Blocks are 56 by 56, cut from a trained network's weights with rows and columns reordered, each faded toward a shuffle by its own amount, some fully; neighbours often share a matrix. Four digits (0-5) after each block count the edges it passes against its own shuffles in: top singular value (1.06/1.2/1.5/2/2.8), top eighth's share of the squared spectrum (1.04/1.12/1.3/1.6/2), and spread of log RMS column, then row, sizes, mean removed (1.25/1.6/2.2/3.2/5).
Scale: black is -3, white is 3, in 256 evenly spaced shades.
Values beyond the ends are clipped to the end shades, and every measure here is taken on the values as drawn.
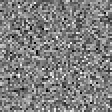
0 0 0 0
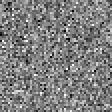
0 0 0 0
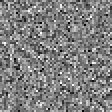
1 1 0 0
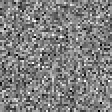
0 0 0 0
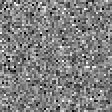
2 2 0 1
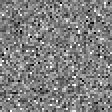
0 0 0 0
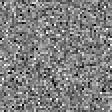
0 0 0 0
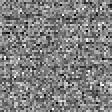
2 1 0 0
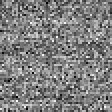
2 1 0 0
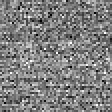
2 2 0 0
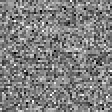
1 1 0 0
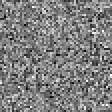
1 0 0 0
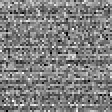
3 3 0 0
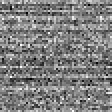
4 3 1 1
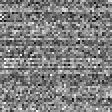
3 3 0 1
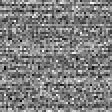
3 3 0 0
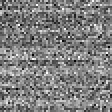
3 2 0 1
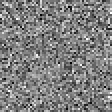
1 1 0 0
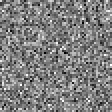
1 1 0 0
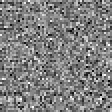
3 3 1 1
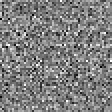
3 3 1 2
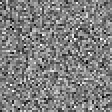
2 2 0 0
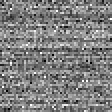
3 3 1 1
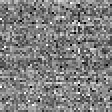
2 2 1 0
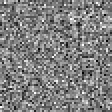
2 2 0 0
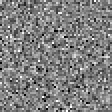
1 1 0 0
